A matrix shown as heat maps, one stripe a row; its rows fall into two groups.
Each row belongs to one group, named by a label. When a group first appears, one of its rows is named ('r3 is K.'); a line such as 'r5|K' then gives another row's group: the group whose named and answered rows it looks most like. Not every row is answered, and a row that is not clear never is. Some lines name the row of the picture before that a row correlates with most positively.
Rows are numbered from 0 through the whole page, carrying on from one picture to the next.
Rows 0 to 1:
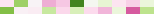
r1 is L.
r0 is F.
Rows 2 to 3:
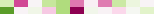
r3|L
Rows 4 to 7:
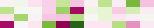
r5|L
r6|F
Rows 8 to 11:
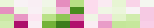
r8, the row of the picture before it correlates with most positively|7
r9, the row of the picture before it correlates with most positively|7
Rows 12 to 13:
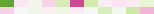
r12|L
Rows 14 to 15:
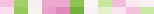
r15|F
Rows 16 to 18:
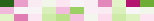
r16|L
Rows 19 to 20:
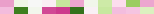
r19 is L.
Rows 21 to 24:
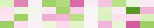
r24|L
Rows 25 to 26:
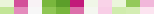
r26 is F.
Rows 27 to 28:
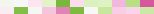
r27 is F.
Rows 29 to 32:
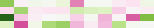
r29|L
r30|F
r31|L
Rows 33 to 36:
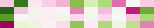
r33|F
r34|L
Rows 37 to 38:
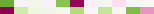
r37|L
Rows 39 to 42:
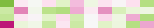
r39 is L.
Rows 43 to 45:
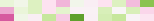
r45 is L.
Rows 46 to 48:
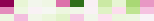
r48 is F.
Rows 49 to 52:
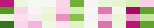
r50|L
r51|L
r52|L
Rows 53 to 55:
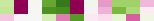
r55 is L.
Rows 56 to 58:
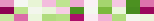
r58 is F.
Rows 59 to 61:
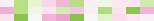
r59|F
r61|F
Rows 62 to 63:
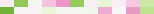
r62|F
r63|L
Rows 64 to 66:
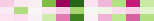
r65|F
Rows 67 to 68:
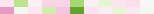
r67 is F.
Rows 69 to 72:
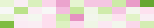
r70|F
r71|L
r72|L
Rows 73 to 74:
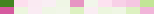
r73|L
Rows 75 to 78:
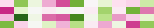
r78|L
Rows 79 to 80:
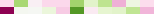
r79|F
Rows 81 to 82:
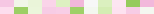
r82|F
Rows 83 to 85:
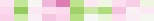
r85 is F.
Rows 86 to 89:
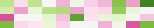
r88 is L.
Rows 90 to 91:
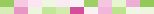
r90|L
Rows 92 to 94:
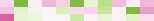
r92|F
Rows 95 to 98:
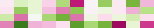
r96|F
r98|F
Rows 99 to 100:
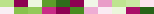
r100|F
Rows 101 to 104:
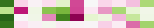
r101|L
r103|L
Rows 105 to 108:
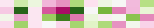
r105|F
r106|F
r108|F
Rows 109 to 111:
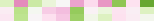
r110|F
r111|F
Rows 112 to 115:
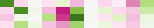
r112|L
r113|F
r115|F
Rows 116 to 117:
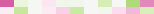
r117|F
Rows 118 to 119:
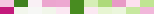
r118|F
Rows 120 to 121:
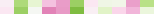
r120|F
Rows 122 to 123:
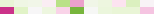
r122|L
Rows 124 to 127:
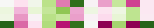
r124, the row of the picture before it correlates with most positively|123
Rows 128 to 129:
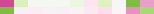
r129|L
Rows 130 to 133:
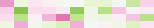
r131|F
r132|F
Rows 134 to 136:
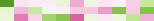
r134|L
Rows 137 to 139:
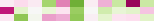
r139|F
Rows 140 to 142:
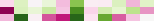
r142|F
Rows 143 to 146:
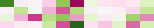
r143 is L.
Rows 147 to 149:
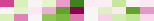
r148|L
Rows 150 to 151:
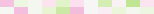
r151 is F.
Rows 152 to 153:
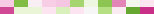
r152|F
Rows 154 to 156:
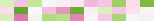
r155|F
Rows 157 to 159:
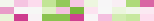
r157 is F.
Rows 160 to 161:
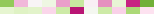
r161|L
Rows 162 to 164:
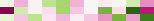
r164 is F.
